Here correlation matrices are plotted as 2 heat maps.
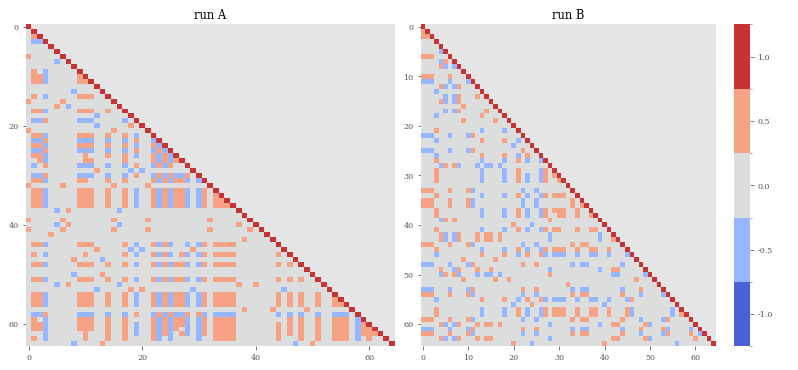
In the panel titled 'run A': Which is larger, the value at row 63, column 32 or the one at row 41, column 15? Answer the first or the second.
the second
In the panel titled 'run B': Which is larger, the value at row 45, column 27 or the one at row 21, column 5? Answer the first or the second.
the first
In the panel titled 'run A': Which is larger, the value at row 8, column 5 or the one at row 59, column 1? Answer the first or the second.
the second
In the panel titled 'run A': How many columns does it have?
65
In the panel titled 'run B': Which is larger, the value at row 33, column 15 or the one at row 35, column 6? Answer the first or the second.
the second
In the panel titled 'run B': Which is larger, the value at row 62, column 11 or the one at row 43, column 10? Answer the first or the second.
the second
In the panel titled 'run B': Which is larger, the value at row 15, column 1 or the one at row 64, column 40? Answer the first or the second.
the second
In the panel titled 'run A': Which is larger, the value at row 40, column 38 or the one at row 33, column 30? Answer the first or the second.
the first
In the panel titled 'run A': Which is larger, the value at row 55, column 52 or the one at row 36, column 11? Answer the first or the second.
the second
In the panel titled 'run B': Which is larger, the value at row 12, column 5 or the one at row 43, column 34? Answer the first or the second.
the second
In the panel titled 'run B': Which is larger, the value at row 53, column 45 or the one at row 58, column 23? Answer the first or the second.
the first
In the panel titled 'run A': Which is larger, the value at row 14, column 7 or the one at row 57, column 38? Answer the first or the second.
the second
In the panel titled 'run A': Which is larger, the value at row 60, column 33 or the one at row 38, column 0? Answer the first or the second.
the first
